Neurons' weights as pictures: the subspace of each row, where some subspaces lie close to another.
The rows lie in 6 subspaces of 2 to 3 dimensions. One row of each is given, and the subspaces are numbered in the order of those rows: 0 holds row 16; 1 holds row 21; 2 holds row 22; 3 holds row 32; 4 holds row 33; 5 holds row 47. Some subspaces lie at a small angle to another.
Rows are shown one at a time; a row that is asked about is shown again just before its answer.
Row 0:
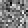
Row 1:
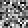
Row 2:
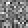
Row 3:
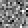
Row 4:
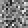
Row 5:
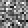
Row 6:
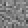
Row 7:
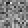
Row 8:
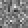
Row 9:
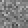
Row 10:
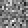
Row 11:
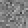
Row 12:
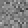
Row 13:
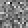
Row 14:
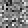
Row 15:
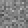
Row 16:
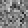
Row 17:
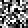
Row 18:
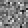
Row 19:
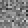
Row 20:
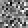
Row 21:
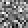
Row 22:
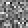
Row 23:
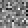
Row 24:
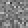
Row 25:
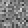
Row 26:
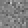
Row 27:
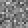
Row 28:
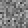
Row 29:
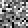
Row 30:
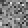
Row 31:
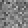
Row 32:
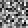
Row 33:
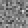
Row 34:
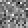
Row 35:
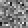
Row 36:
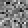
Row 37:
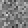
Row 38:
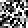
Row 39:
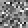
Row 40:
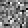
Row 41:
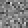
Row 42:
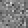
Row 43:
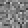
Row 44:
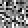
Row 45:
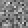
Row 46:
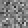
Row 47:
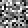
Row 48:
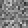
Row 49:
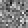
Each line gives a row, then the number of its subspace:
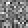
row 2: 2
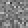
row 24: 2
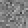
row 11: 0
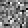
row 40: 4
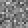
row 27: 1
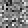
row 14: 5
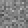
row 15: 5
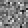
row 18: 4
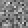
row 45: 3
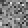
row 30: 3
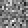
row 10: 5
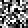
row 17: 0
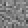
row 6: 4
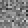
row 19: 3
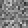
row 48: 5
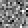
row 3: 4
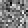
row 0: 0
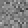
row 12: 1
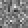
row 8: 0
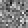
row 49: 0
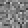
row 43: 4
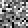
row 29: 3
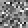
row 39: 1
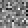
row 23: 3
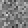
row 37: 5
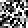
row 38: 1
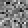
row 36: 1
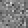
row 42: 0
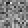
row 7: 2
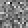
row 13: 2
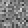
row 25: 3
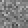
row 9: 5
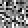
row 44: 4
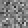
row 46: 3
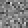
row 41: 2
